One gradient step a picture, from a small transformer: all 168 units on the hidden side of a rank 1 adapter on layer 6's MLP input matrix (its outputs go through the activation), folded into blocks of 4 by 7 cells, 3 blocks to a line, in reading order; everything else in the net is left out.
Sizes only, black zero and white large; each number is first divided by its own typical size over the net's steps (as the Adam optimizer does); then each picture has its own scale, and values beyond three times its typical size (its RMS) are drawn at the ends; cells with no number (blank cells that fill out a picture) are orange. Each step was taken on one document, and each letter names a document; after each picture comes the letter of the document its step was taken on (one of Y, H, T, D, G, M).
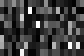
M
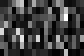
M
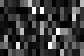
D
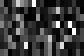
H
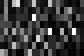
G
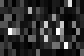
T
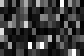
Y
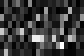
H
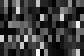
Y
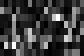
Y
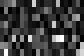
M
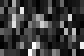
G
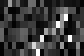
H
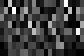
G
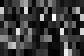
Y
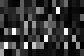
T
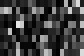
D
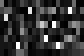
D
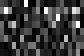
H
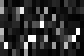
T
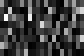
D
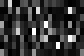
T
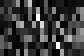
D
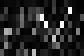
T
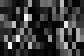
Y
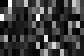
D
